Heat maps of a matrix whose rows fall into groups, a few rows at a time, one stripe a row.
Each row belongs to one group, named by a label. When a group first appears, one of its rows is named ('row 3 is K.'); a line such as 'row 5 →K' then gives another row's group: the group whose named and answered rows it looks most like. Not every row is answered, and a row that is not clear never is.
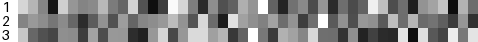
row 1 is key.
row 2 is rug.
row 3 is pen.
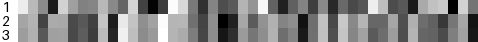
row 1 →key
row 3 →rug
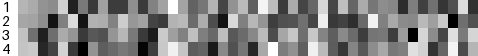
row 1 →rug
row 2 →key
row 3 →pen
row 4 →pen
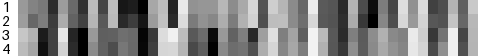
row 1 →pen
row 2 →pen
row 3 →pen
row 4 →pen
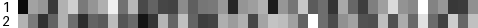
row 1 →key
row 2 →pen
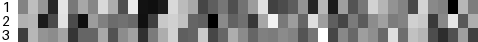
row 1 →key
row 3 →rug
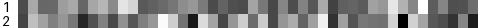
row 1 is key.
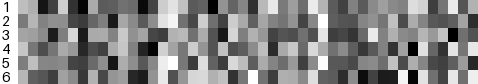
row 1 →pen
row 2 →rug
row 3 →key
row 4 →pen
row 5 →rug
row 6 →pen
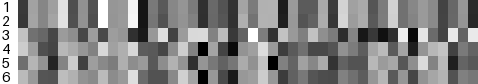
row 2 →rug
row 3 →pen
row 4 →key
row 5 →key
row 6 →key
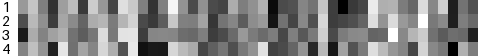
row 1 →key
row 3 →rug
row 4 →key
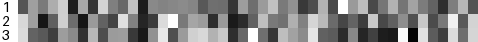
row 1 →rug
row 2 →pen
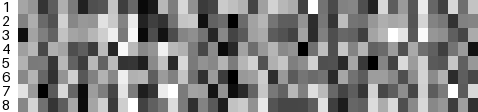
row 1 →pen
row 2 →key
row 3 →key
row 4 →rug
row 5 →pen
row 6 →key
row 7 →pen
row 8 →key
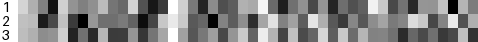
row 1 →key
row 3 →rug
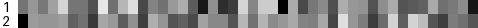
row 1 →rug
